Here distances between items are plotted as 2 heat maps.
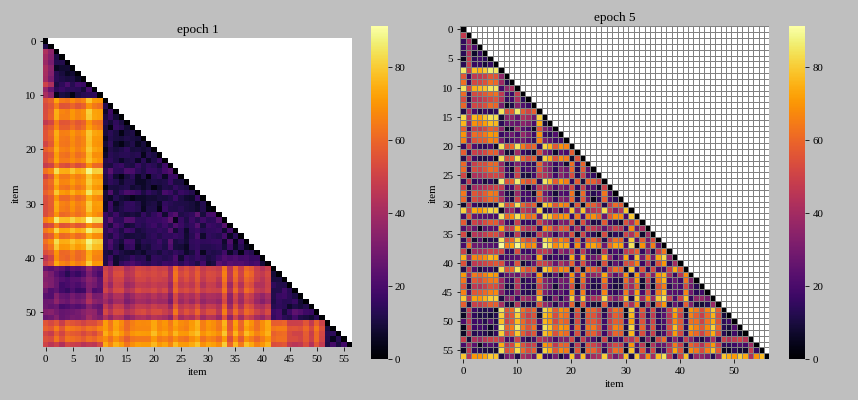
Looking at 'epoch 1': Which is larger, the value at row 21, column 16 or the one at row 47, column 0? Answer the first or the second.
the second
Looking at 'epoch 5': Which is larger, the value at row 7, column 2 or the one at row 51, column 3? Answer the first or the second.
the first
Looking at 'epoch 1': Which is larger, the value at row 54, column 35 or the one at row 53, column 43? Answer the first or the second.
the first
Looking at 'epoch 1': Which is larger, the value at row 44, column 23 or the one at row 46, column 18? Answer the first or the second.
the second
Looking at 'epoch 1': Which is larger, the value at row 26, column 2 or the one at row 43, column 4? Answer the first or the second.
the first
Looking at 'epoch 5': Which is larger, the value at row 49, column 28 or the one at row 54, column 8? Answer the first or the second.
the first
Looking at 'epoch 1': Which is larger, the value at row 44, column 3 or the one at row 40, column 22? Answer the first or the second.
the first
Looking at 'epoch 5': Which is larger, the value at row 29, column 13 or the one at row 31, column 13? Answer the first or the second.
the second
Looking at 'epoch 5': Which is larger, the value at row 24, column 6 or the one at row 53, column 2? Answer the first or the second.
the first
